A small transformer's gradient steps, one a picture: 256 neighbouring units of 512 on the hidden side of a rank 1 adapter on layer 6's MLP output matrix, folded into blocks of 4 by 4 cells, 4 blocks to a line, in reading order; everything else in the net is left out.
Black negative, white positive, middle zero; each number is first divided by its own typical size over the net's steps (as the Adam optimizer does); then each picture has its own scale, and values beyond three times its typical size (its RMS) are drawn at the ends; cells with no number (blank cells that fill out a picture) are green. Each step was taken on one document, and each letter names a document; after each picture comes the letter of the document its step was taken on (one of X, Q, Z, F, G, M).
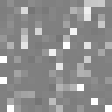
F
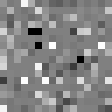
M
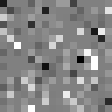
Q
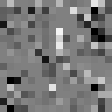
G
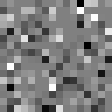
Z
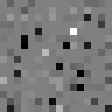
F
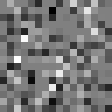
Z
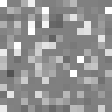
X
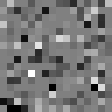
G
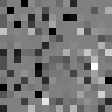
X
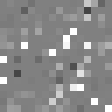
F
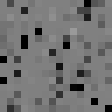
F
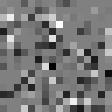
X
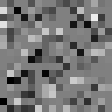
G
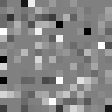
M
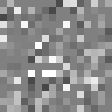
G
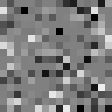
Z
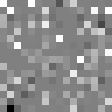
Q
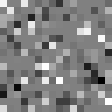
X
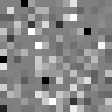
M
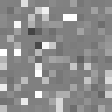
M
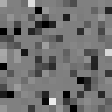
X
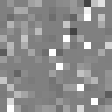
F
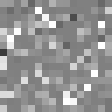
X
